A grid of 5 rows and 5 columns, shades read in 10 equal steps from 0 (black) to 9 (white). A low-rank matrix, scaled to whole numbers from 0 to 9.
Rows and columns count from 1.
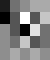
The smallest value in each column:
0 3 0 3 4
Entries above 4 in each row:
3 2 2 2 5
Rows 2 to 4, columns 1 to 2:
0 3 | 5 3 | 5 4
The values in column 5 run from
4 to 7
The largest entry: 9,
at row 2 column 3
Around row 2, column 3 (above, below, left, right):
5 0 3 3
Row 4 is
5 4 7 3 4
